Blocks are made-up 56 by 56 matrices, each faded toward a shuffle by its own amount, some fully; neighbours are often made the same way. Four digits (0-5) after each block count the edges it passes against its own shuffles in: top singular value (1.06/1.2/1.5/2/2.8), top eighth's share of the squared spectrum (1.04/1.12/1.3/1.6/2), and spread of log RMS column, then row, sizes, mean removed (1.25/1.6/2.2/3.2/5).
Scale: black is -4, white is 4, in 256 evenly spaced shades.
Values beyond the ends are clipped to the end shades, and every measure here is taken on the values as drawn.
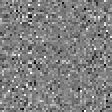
4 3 1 1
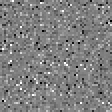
2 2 0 0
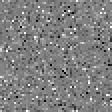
0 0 0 0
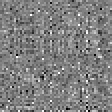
4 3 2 1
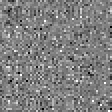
4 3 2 1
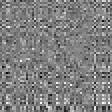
5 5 3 3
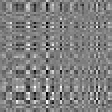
5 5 4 4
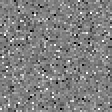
1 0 0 0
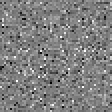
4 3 1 1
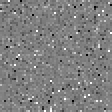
0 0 0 0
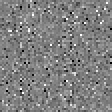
3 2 1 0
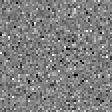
2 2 0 0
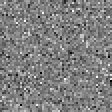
0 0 0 0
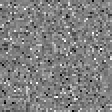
3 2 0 0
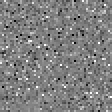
2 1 0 0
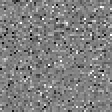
3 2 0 1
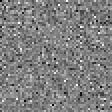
3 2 1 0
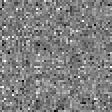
4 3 2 1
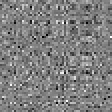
4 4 2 3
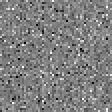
3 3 1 1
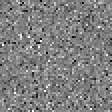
1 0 0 0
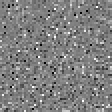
3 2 0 1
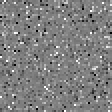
0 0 0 0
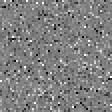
0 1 0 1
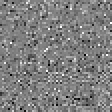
3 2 1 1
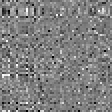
4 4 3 2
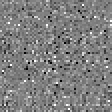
4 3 1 1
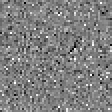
3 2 0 0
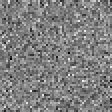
3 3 2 1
